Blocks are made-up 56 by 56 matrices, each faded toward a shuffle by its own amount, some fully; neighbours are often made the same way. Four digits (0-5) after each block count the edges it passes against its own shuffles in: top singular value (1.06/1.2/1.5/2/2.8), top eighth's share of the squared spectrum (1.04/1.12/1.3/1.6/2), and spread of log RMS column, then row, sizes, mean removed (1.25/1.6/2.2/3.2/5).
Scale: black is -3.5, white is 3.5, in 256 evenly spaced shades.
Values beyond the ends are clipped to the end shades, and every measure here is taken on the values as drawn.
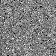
0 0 0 0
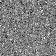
0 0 0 0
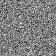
0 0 0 0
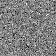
0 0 0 0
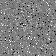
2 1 0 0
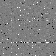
3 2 0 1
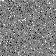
0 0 0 0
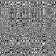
4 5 2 3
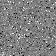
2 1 0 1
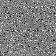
1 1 0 2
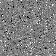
0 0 0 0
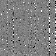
3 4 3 0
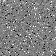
0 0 0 0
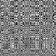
4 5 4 3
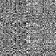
4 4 2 2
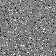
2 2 0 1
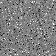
0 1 0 0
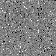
1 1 1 0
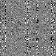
2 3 3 2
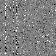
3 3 2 1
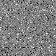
1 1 0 1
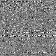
2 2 0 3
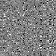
4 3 2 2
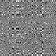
4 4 3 3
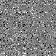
3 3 1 1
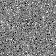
0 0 0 1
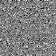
1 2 0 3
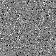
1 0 0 1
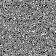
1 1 0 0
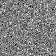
2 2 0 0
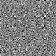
3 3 1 2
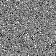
1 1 0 0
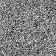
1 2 0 0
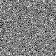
2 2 0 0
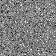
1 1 0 0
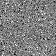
1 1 0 0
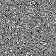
0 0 0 0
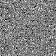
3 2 1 1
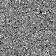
2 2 0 0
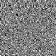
3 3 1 1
